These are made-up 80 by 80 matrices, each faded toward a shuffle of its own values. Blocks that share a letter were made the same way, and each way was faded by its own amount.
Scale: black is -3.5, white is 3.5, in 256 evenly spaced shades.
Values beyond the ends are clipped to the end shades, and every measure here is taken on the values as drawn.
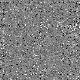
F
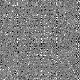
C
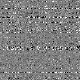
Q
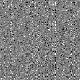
C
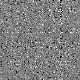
F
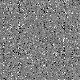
F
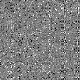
C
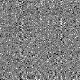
C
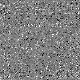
F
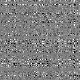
Q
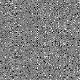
C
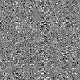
C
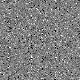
F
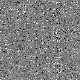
F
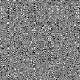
C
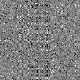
C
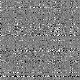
Q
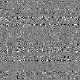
Q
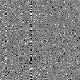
C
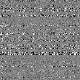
Q
